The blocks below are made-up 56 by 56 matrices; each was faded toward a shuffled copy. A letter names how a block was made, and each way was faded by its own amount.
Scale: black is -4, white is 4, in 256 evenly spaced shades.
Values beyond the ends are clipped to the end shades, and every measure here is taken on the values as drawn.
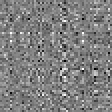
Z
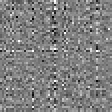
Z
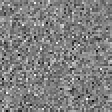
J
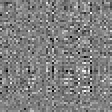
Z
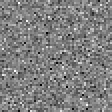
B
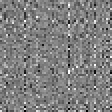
Z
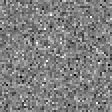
B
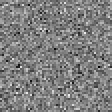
J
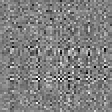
Z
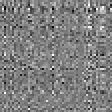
Z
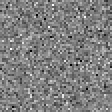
B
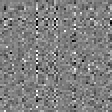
Z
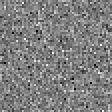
B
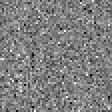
B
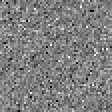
B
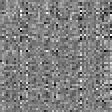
Z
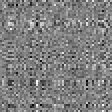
Z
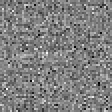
J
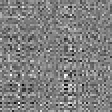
Z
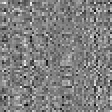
Z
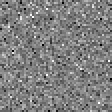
B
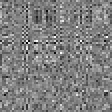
Z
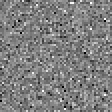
B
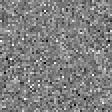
B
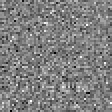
J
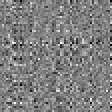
Z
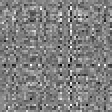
Z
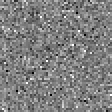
B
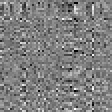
Z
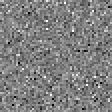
B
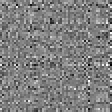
Z
